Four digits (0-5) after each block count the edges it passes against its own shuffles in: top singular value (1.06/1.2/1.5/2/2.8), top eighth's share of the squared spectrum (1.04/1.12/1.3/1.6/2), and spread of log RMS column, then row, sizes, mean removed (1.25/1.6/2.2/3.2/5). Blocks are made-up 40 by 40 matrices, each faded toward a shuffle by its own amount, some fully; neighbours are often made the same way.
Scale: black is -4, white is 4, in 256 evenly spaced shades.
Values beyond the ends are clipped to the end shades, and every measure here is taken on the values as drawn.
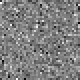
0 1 0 0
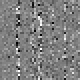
2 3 3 0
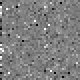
2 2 1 0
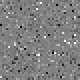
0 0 0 0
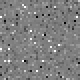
1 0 0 0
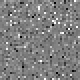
0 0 0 0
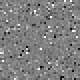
1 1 0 0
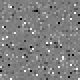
0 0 0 0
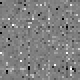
2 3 1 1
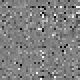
3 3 2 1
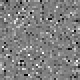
2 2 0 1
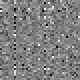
3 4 2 1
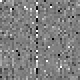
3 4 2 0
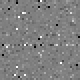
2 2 0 0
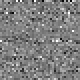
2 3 0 2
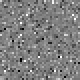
1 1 0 0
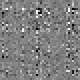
2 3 3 2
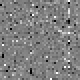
2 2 1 0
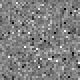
0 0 0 0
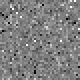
1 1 0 0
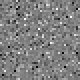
2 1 0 0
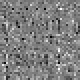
3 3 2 2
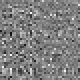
4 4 2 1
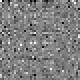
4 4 2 1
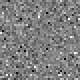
1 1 0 0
